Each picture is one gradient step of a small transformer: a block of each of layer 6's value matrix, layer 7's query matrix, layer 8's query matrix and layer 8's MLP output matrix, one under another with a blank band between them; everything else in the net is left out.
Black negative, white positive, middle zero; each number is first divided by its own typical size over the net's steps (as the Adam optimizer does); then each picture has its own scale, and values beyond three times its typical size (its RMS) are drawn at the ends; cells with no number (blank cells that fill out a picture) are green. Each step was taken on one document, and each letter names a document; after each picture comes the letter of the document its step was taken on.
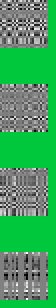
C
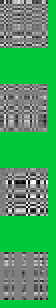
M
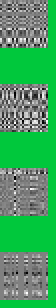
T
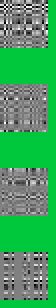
M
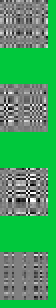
M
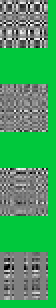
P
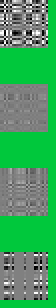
M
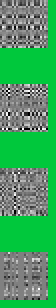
T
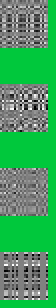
C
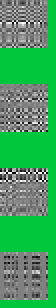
T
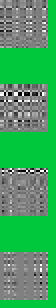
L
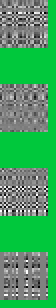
C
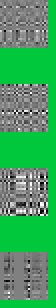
P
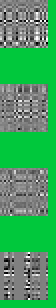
P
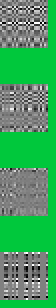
C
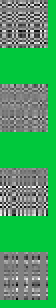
C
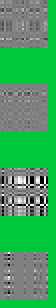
L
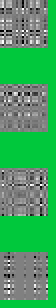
L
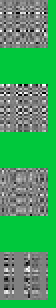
P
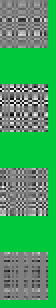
C
